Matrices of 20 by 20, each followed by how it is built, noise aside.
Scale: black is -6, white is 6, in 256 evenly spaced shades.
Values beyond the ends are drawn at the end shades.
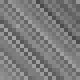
Toeplitz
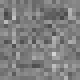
low rank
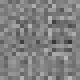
low rank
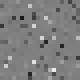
sparse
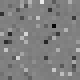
sparse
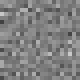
low rank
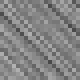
Toeplitz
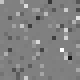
sparse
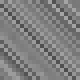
Toeplitz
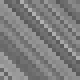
Toeplitz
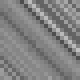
Toeplitz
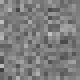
low rank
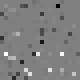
sparse
